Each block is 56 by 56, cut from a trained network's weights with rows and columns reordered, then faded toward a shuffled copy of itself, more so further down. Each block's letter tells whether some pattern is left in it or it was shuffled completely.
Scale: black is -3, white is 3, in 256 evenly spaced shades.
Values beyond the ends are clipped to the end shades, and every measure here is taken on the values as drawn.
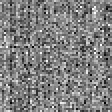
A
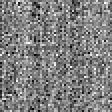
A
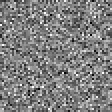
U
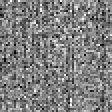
A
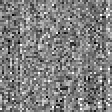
A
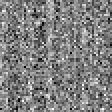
A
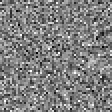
U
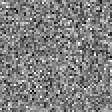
U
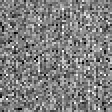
A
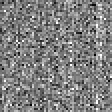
A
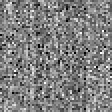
A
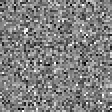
A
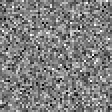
U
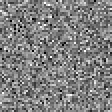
U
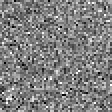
U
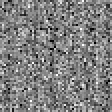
A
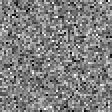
U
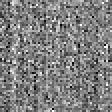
A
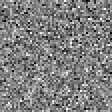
U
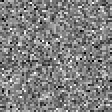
U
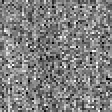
A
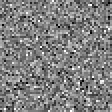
U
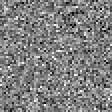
U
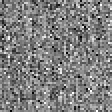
A
